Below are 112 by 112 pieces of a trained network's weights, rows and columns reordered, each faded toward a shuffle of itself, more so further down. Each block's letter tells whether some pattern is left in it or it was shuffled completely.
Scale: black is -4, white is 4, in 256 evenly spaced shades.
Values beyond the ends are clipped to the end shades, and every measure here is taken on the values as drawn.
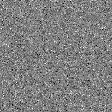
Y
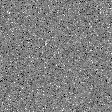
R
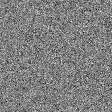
R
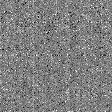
Y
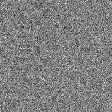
Y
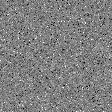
R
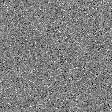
R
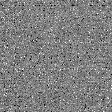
Y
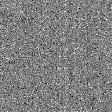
Y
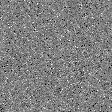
R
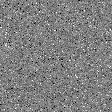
R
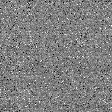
Y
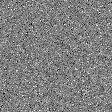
R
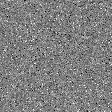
R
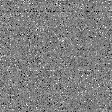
Y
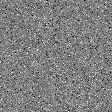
R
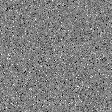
R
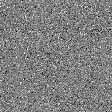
Y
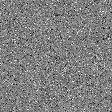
R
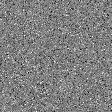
R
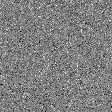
R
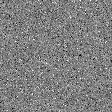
R
